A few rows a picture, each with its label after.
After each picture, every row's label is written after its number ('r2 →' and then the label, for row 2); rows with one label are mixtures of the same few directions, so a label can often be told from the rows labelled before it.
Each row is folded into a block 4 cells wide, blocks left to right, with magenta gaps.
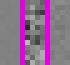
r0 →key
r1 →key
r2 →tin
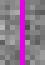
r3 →key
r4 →key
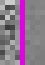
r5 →tin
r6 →key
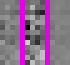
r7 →key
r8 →key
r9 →key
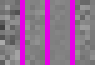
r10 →key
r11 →key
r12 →tin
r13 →tin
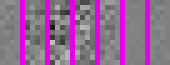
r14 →tin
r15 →key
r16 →key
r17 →tin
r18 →tin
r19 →tin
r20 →tin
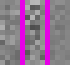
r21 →key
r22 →tin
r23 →tin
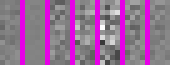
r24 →key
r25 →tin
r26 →tin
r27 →key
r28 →key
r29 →tin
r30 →tin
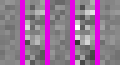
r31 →tin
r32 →key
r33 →tin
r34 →key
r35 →key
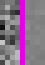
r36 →key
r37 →key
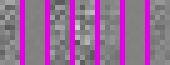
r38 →tin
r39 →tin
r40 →tin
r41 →key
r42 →key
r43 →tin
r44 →tin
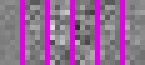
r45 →tin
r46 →tin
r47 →key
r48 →key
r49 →tin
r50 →key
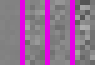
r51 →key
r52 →key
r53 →tin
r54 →tin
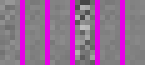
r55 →tin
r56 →tin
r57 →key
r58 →tin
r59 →tin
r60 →key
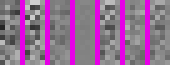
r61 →key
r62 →tin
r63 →key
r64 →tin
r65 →tin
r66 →key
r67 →tin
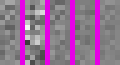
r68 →tin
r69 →key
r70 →tin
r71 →key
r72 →tin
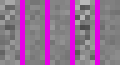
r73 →tin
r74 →tin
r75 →key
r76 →tin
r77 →key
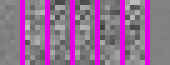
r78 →tin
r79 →key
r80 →tin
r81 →tin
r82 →key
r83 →tin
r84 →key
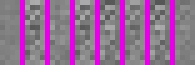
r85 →key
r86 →tin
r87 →key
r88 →tin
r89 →tin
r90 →tin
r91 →tin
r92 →tin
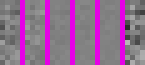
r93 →key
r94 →key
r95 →key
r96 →tin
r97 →tin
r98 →key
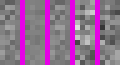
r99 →tin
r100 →key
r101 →tin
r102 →key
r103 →key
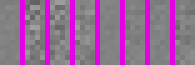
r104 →tin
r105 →tin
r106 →tin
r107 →key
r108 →tin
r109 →key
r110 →tin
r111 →key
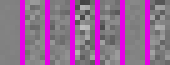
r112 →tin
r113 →tin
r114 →key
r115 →tin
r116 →key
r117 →tin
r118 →tin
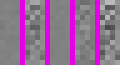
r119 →key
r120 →tin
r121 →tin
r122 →tin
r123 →tin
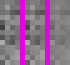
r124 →key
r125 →key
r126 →key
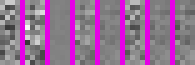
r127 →tin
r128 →key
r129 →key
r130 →key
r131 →key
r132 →tin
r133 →key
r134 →key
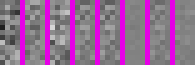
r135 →key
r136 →tin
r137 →key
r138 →tin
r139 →tin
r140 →tin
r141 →tin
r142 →key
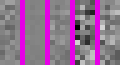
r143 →tin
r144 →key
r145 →key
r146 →key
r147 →key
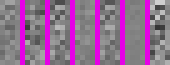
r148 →tin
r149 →key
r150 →tin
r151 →key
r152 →tin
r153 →tin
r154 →tin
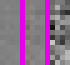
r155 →key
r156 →key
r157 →key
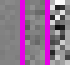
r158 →tin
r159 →key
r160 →tin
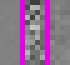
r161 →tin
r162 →tin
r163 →key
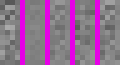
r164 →tin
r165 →tin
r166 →tin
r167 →key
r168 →tin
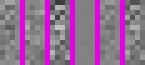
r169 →tin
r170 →key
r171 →tin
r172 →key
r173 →tin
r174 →tin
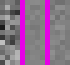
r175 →key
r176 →tin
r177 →tin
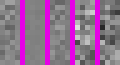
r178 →tin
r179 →key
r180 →tin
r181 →key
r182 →key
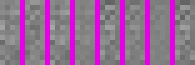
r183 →key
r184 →tin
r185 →key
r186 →key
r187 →tin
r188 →tin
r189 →tin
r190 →tin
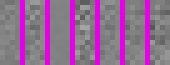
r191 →tin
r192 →tin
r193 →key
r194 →tin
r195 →tin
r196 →key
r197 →key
